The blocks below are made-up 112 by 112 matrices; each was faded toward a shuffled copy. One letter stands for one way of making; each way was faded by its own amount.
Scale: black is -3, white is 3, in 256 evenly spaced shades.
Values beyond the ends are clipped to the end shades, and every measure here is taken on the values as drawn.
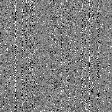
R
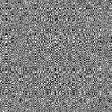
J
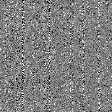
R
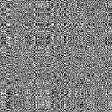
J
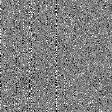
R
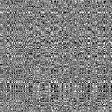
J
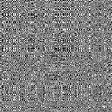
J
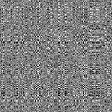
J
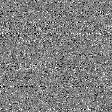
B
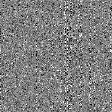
R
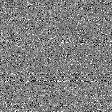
B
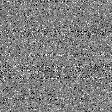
B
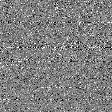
B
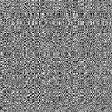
J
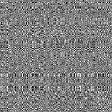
J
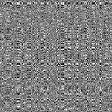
J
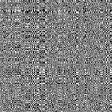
J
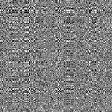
J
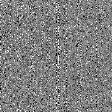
R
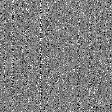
R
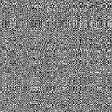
J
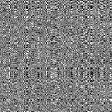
J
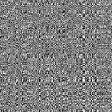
J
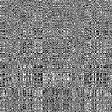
J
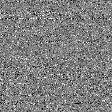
B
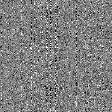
R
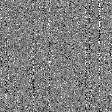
R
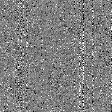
R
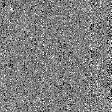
R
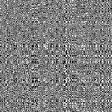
J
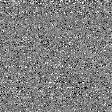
B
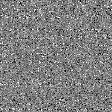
B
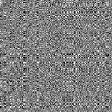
J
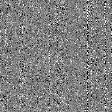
R
